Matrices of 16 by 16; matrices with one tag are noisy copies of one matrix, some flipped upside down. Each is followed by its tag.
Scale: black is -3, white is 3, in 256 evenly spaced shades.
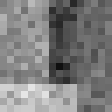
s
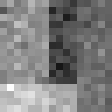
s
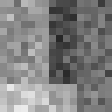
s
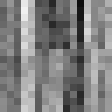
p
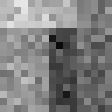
s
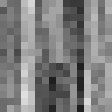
p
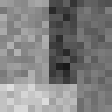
s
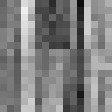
p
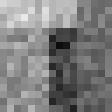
s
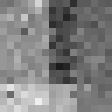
s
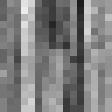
p
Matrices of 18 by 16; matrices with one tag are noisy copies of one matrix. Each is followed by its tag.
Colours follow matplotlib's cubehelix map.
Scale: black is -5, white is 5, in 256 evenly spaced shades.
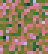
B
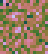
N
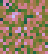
N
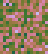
N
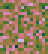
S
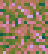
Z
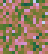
B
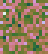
B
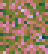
Z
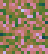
Z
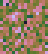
N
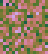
N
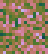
Z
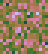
N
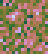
N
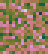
Z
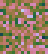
Z
